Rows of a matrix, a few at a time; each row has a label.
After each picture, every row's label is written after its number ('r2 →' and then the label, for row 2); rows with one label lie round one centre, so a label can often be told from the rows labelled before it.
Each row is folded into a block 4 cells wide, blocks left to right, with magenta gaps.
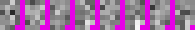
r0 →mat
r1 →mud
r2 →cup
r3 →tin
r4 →cup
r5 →tin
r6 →cup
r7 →tin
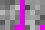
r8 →mud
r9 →cup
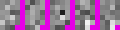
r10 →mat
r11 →cup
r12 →mat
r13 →tin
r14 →tin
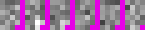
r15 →mud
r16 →tin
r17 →tin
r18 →mat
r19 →mud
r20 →cup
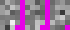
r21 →tin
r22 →tin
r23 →mat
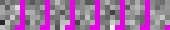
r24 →mud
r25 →mud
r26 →tin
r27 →mud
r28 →tin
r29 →cup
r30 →mud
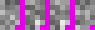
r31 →mud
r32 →tin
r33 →tin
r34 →mud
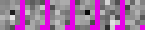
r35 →mat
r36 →mud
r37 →cup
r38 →mat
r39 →tin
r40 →cup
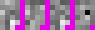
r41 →tin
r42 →mud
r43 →tin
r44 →mat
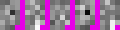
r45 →mat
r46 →tin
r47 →mud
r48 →mat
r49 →tin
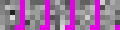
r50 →mat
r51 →mud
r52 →tin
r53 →mud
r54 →cup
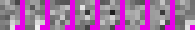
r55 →tin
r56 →tin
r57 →mud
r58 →mat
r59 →mat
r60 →mud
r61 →mat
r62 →tin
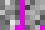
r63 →tin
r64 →cup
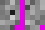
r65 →mat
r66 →cup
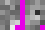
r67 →tin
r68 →mat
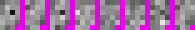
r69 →mat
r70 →cup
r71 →mat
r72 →mud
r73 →mud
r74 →mud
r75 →tin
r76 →cup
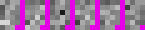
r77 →cup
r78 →mud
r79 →mat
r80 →mud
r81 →mud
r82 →cup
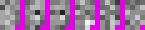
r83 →cup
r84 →mat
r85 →mat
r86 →tin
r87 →tin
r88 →mud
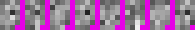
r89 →mat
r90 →tin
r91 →cup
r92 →mat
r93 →mud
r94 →tin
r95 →mud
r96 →mat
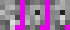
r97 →tin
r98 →mat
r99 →mat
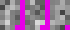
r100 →cup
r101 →tin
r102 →mat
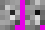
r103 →mat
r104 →mat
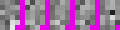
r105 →tin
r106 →cup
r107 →cup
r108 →cup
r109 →mat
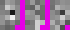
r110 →mat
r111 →tin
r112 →mat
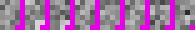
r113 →cup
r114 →tin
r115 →tin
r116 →cup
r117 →mud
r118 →cup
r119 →mud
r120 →mat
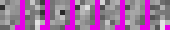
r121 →cup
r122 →tin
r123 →mat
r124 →cup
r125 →cup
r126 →cup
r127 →tin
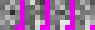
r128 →mat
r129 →tin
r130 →tin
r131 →tin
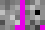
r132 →mud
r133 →mat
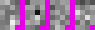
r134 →tin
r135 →mat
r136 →cup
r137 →mud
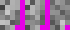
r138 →cup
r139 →cup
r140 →tin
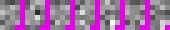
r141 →mud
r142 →mat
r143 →mud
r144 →cup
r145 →tin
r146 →mud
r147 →tin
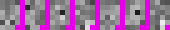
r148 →mud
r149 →cup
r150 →mat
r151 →tin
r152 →mud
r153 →mat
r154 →tin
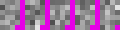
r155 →cup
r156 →tin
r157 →mud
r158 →mud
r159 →cup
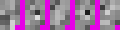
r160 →tin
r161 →mat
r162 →cup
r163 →mat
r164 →cup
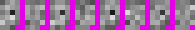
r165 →mat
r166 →mud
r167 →mat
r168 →mud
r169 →mat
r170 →mud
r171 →mat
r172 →mud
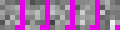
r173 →mud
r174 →mud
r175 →mud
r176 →cup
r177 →tin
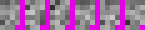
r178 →mud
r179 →cup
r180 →cup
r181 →mud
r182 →mud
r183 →mud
